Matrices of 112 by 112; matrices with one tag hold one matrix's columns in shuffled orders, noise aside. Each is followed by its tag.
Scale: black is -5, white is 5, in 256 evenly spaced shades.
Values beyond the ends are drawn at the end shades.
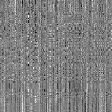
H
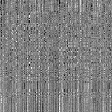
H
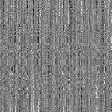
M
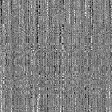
M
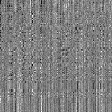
H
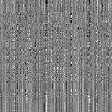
H
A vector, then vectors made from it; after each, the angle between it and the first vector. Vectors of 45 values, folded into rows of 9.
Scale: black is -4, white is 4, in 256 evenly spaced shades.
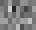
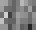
orthogonal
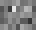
nearly opposite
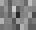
partly opposed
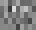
nearly opposite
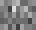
nearly opposite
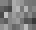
partly opposed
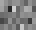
nearly opposite
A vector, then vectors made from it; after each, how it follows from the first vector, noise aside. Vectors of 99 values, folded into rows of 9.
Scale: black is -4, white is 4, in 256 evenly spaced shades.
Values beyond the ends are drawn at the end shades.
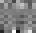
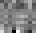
negated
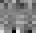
negated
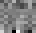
negated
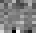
negated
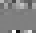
partly zeroed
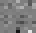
partly zeroed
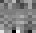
negated
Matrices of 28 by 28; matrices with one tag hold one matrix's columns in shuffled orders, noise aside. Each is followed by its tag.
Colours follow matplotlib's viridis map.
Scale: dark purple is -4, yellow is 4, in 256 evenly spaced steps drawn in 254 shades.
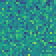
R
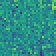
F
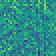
F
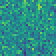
F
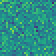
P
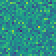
P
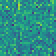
F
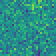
F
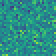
R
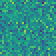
P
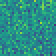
F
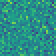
P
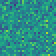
R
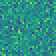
P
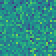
R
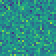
R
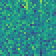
F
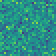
P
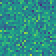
R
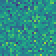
R
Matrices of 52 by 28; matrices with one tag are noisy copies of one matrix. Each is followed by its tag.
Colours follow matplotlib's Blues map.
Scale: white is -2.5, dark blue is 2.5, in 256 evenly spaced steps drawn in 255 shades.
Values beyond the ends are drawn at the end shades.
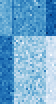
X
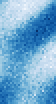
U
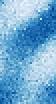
U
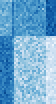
X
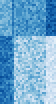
X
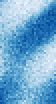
U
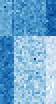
X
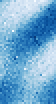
U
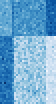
X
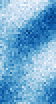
U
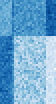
X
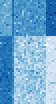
X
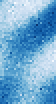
U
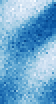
U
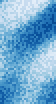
U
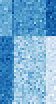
X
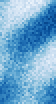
U
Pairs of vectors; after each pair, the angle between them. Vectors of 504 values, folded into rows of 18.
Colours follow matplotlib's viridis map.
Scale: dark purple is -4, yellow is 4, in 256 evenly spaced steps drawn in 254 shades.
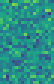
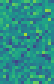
nearly parallel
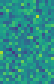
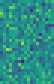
partly opposed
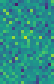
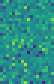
orthogonal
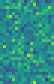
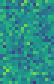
nearly opposite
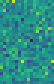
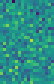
nearly opposite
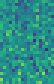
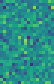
orthogonal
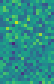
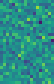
partly aligned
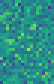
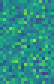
orthogonal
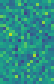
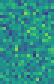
nearly opposite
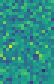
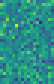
orthogonal
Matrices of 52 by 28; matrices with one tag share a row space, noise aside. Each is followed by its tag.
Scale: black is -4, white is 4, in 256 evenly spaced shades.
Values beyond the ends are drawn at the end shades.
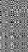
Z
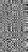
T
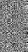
T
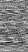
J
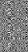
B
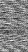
J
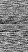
J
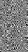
T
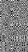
Z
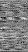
J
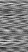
J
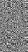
T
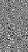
B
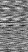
J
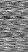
J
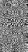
T
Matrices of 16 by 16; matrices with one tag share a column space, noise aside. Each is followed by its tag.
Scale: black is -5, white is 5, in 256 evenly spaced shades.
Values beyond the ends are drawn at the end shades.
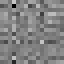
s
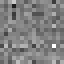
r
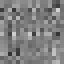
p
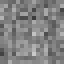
p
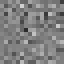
s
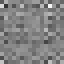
s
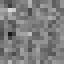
p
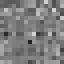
p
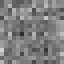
p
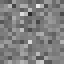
s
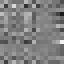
s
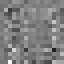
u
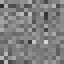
s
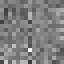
u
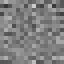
s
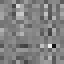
r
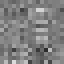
u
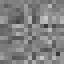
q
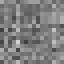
q
